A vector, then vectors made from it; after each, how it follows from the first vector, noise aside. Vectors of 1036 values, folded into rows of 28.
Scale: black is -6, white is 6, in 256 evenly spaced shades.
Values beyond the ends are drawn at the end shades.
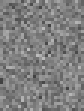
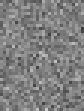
reversed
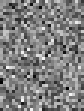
scaled up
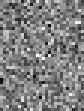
scaled up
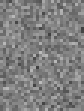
reversed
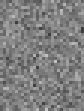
reversed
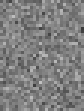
reversed
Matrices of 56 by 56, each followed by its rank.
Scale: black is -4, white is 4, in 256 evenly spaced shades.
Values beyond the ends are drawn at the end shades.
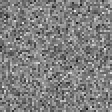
full rank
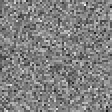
full rank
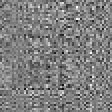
five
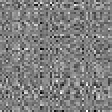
five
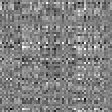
five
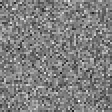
full rank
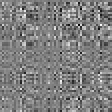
three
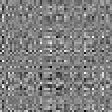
three
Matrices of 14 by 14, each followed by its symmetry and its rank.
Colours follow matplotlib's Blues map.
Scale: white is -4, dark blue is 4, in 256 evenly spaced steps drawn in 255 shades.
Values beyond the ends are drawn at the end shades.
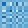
symmetric, rank one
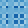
symmetric, rank one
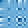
symmetric, rank one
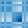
symmetric, rank one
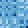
symmetric, rank three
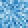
antisymmetric, full rank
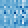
neither, rank three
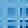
symmetric, rank one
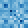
symmetric, rank three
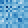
symmetric, rank three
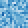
antisymmetric, full rank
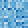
neither, rank three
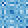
symmetric, rank three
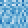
neither, rank three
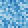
antisymmetric, full rank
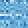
neither, rank three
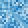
antisymmetric, full rank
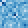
symmetric, rank three
